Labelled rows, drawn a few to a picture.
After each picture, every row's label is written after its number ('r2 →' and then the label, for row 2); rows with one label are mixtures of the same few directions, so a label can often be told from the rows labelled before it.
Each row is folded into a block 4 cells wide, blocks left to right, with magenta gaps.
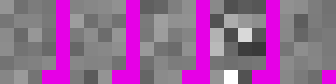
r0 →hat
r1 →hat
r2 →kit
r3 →hat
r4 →kit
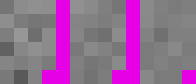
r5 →hat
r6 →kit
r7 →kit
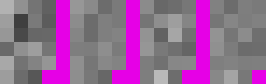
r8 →kit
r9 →kit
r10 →hat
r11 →hat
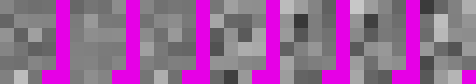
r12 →hat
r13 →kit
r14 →hat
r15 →hat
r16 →kit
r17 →kit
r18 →kit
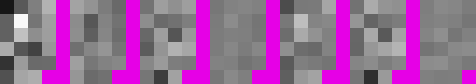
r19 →kit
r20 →kit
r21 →hat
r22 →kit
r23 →kit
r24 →hat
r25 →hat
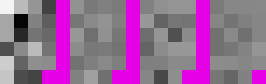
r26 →kit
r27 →hat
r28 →hat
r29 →hat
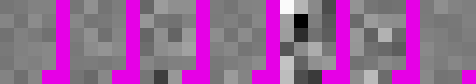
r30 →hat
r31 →hat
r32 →hat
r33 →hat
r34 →kit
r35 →hat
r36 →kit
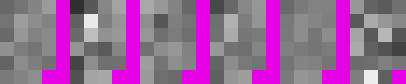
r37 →kit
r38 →kit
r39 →kit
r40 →kit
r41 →kit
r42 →hat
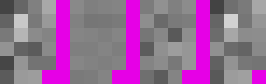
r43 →kit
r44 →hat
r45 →hat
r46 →kit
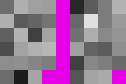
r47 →hat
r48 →kit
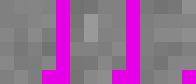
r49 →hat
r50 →kit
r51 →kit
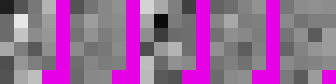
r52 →kit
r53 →kit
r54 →kit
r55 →kit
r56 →hat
